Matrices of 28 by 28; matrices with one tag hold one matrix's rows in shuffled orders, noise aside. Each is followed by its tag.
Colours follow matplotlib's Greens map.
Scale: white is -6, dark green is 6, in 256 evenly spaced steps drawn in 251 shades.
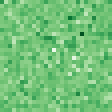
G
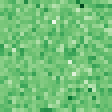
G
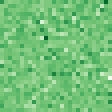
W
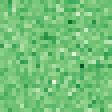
G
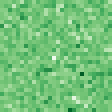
G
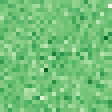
W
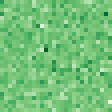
W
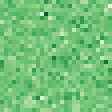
W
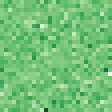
W
